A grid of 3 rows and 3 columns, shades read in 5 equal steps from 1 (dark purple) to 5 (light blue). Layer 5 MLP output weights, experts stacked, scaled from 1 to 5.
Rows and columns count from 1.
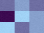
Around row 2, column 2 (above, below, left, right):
4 3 1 4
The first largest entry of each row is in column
2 2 1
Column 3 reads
3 4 4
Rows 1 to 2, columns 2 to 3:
4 3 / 5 4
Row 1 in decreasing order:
4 3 3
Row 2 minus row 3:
-4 2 0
